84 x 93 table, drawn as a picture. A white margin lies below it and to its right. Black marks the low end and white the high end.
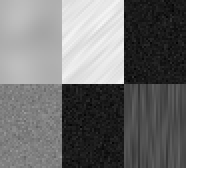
The table splits into 2 rows of 3 panels. Panel 1,1: high, smooth, faint in contrast. Panel 1,2: very high, slanting up to the right, faint in contrast. Panel 1,3: very low, fine-grained, faint in contrast. Panel 2,1: middling, fine-grained, faint in contrast. Panel 2,2: very low, fine-grained, faint in contrast. Panel 2,3: low, streaked downward, faint in contrast.
